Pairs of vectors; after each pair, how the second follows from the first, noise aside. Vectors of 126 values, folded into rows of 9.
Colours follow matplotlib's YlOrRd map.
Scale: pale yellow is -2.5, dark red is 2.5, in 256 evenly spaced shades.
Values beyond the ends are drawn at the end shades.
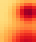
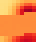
partly zeroed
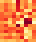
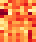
wrapped around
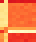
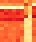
wrapped around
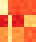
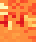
partly zeroed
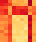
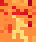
partly zeroed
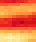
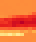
partly zeroed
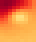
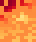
partly zeroed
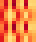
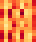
wrapped around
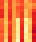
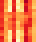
wrapped around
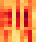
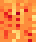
partly zeroed
